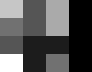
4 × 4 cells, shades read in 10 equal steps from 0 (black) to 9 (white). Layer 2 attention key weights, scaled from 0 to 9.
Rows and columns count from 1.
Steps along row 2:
down up down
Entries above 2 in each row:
3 3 1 2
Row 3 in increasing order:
0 1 1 3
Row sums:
16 13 5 14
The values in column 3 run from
1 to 6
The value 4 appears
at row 2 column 1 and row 4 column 3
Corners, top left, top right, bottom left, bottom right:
7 0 9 0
